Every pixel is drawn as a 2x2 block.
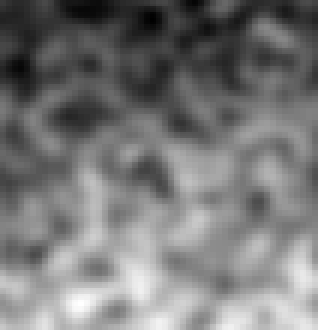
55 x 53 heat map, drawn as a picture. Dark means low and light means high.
The field is mottled with small blotches. On average the colour sits 50% of the way up the scale. No regular stripes run through it. No lone cell stands out from its neighbours. The field climbs toward the bottom.
